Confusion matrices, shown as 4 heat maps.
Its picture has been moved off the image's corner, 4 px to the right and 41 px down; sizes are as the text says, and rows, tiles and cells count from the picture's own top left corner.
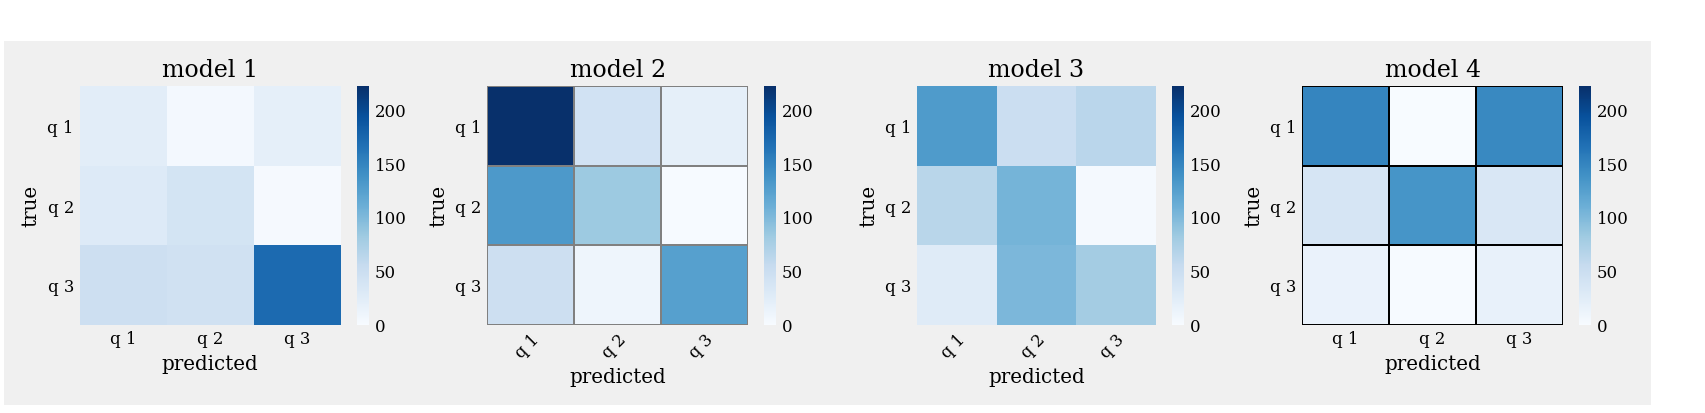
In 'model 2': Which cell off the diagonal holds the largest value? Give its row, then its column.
q 2, q 1
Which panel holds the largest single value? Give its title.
model 2
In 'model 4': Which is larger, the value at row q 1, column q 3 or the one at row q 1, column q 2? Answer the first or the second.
the first
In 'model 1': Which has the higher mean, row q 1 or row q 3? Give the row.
q 3
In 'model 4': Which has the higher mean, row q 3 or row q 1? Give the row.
q 1
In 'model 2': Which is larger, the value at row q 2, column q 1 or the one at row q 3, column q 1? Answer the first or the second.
the first
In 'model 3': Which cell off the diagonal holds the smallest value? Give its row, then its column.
q 2, q 3
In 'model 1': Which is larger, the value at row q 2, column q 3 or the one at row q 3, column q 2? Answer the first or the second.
the second
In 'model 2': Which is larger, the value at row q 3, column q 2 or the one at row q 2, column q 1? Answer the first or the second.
the second
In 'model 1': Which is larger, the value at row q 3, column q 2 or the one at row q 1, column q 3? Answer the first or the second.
the first
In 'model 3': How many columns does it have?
3
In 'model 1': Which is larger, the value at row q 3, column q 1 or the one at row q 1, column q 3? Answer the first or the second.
the first
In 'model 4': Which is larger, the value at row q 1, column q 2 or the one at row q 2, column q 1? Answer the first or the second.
the second
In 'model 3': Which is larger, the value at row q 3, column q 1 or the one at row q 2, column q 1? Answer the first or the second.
the second
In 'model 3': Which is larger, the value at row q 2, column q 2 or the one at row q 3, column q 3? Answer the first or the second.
the first
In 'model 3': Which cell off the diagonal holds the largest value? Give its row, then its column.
q 3, q 2
